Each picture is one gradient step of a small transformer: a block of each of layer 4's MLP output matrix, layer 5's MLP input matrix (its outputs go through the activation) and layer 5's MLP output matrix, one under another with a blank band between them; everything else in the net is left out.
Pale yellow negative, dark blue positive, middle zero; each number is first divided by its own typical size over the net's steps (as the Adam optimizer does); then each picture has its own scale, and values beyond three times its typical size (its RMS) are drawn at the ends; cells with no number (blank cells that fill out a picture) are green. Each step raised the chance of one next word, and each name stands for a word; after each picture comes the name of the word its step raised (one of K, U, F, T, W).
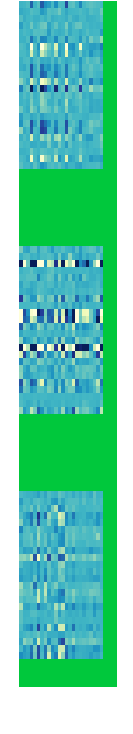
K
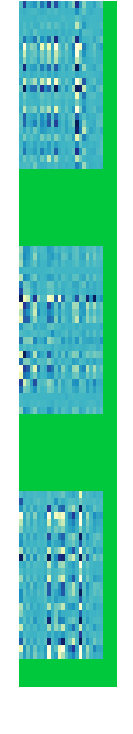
K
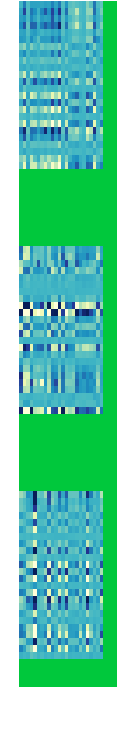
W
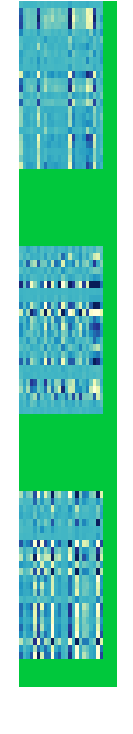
W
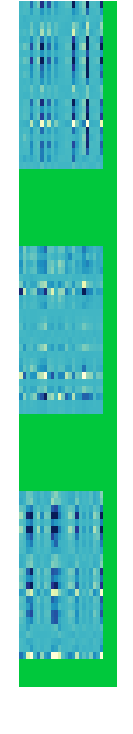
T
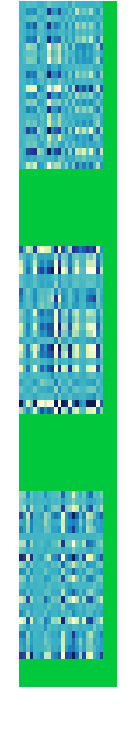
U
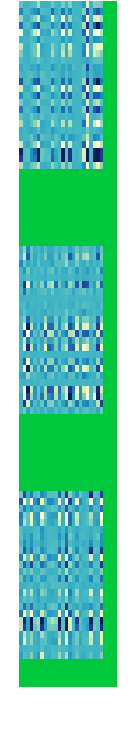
U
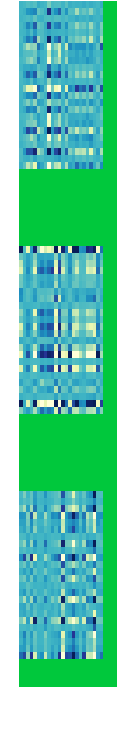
U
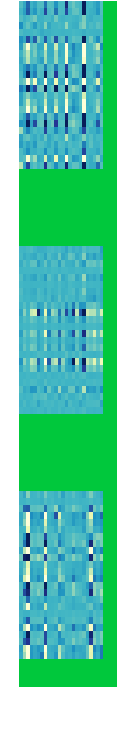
K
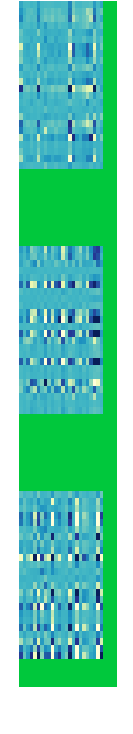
K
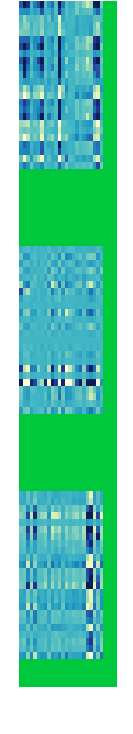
T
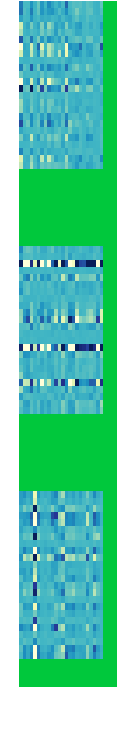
K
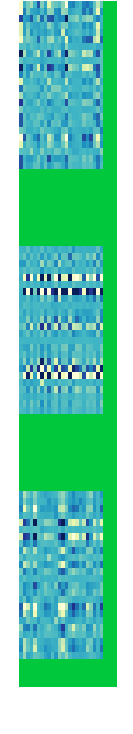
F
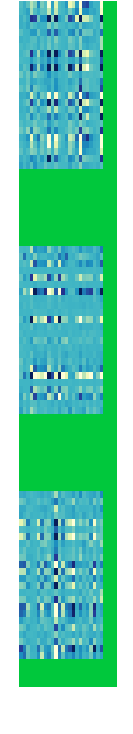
F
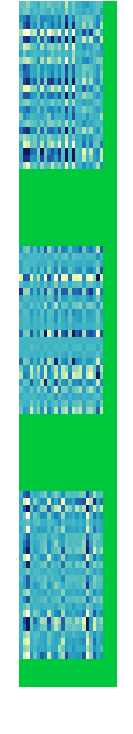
U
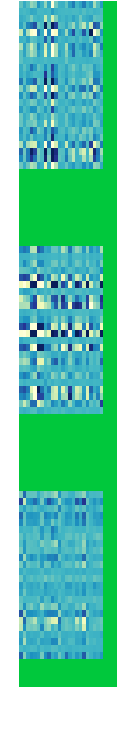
U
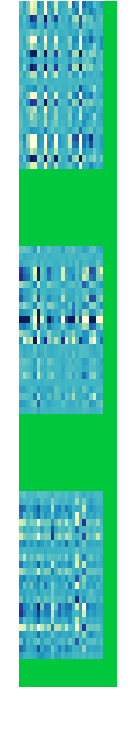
F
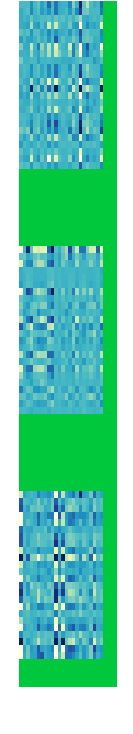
K
